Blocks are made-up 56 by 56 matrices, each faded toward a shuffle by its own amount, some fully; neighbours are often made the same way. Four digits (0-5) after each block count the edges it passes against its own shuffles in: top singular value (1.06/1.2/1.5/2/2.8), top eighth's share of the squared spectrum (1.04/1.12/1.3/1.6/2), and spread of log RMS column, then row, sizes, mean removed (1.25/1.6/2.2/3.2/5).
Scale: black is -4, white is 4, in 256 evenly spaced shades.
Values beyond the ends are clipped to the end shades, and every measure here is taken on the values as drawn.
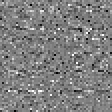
3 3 0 2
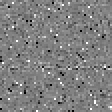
2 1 0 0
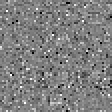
2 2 0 1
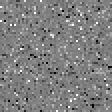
1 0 0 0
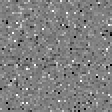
1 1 0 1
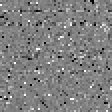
2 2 0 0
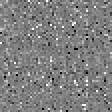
3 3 1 1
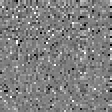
4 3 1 2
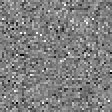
3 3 1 0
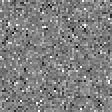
1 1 0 0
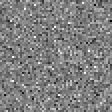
2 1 0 0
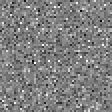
2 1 0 0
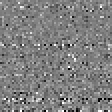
2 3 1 3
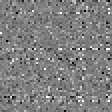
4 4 1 2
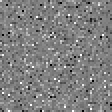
0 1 0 0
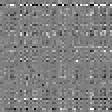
4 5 3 3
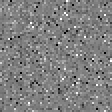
0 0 0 0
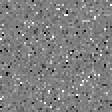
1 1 0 0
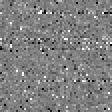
1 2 1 2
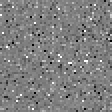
1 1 0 0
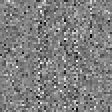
1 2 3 0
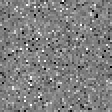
0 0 0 0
